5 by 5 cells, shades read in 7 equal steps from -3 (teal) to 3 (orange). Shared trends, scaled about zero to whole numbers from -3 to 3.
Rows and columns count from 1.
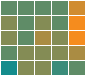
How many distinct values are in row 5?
4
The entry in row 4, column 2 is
0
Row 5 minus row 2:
-3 1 0 -1 -4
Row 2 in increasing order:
-1 -1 0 0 3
